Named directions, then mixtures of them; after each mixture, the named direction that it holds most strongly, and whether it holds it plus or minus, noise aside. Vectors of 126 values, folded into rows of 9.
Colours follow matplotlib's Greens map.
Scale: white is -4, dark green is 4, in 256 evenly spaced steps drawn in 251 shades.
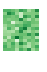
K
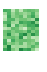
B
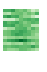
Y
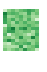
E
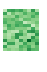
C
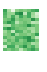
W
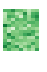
E, minus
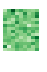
W, minus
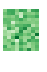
K, plus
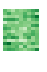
Y, minus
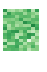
C, minus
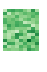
C, plus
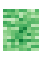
Y, plus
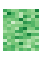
K, plus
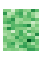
W, plus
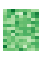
W, minus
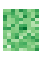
B, minus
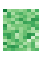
C, minus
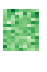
W, minus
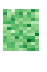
W, plus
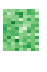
K, minus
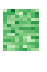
W, minus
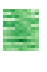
Y, plus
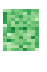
E, plus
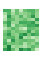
B, plus
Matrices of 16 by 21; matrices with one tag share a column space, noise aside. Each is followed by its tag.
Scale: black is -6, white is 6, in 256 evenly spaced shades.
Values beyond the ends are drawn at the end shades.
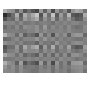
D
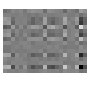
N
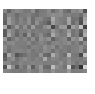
N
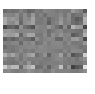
N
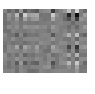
D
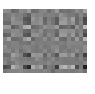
N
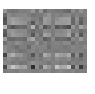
N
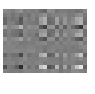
N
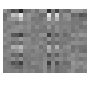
D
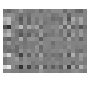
N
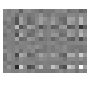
N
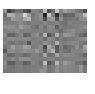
D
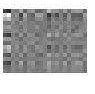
D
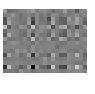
N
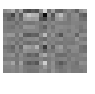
D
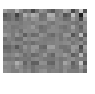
D
